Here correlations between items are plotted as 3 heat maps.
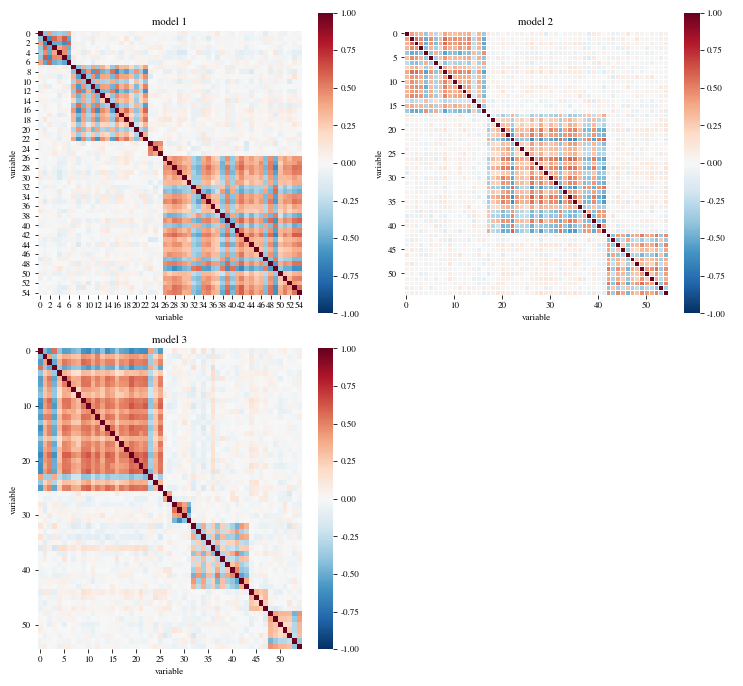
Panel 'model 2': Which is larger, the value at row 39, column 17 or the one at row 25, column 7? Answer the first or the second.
the second
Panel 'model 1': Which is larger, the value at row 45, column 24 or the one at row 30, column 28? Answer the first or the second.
the second
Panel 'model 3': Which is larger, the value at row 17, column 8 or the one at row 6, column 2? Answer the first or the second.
the second
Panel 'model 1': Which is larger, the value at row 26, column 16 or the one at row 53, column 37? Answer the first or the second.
the second
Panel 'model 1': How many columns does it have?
55
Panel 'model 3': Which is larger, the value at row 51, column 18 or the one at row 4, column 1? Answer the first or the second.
the second
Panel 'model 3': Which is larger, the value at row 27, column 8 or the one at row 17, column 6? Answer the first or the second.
the second
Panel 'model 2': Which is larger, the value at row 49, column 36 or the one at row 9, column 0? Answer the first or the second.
the second
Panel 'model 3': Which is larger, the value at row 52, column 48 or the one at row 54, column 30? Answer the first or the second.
the first
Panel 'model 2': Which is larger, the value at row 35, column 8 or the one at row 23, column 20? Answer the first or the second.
the second
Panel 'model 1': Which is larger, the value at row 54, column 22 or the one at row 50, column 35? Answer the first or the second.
the second
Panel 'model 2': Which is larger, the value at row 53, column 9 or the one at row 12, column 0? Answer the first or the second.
the second
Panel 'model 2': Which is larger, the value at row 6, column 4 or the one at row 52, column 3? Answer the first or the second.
the first
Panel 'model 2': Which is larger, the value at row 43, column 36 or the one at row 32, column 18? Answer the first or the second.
the first
